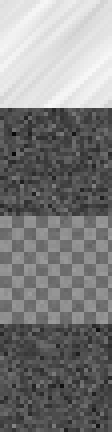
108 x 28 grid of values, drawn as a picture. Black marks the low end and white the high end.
The table splits into 4 rows of 1 panel. Panel 1,1: very high, slanting up to the right, faint in contrast. Panel 2,1: low, fine-grained. Panel 3,1: middling, checkered. Panel 4,1: low, fine-grained.
